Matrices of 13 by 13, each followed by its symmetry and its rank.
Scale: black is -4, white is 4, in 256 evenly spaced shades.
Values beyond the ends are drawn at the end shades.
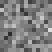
neither, full rank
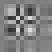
symmetric, rank one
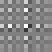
symmetric, rank one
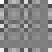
symmetric, rank one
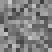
neither, full rank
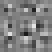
antisymmetric, rank two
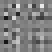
antisymmetric, rank two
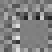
antisymmetric, rank two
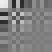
symmetric, rank one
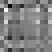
antisymmetric, rank two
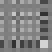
symmetric, rank one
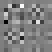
antisymmetric, rank two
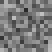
neither, full rank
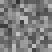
neither, full rank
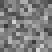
neither, full rank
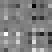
antisymmetric, rank two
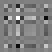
symmetric, rank one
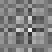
symmetric, rank one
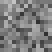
neither, full rank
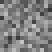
neither, full rank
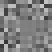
antisymmetric, rank two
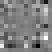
antisymmetric, rank two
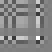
symmetric, rank one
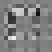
antisymmetric, rank two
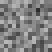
neither, full rank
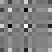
symmetric, rank one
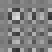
symmetric, rank one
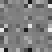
antisymmetric, rank two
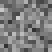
neither, full rank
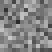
neither, full rank
